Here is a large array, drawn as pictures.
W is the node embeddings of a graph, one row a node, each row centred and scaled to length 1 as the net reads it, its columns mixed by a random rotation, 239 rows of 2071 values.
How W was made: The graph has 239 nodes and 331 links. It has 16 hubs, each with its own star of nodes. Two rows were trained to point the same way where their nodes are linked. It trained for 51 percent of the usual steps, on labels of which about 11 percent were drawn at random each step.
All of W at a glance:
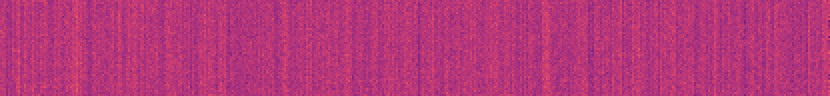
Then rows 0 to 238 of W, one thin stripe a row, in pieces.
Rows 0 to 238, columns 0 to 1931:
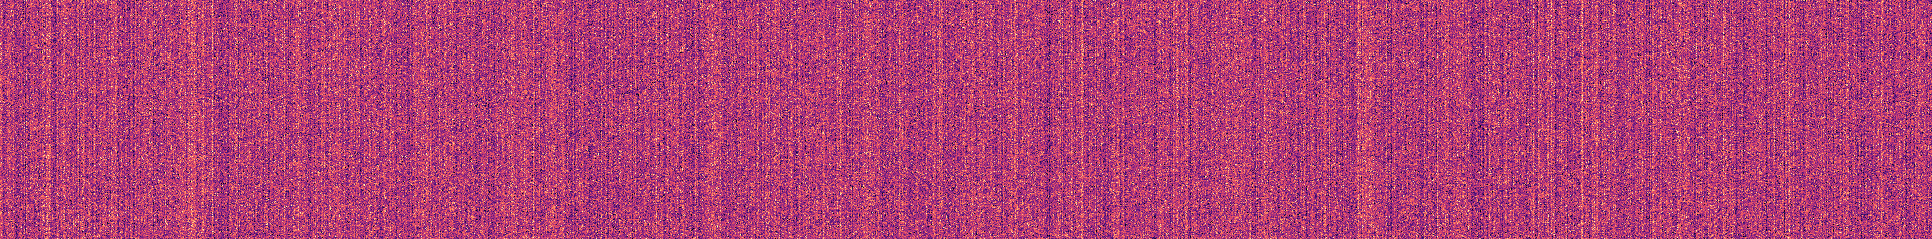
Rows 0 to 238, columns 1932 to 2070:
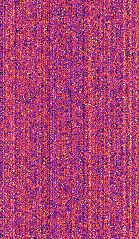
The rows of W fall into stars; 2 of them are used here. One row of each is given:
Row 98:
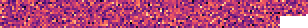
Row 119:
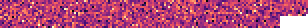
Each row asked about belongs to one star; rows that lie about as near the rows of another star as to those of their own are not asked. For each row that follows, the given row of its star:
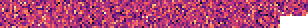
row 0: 119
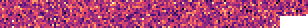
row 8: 98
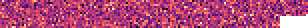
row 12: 98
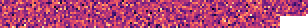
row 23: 98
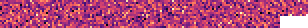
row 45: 119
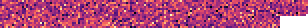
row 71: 98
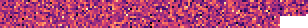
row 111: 98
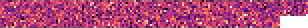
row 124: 98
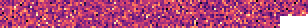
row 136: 119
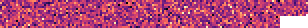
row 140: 98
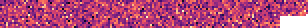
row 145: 119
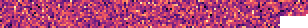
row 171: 119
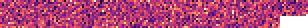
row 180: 98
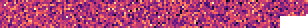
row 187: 119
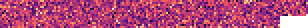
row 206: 119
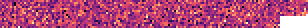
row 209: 119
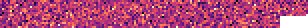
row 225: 119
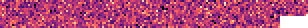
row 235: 98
